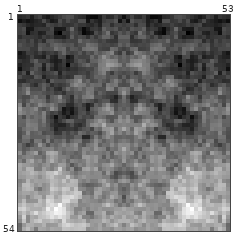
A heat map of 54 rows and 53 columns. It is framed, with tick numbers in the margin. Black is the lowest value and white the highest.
Overall the values sit about 40% of the way up the scale. It is mirror symmetric from left to right. Values rise toward the bottom. The field is mottled with small blotches. No single row or column stands out from its neighbours.
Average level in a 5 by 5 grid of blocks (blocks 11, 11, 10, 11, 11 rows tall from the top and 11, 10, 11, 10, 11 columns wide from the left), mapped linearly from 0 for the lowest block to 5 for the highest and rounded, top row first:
00100 / 11211 / 21312 / 43334 / 54445
